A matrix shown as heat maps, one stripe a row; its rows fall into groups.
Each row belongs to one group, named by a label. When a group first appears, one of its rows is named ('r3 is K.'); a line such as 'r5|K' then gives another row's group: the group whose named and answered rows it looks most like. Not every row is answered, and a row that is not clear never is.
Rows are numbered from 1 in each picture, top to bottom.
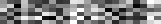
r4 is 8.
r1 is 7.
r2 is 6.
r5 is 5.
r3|5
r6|8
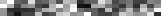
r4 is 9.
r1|6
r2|6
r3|8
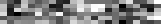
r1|7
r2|5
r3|5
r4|9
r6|5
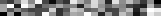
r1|5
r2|6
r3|7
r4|8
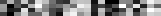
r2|9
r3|7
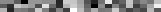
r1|8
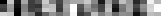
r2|8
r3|8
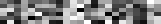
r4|5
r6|8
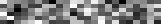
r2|8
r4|9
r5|6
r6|5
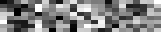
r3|9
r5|5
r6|9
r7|9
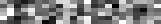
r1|9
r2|8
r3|6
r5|9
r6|9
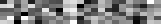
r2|6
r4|8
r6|6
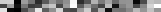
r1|6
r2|8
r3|9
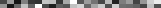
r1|8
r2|5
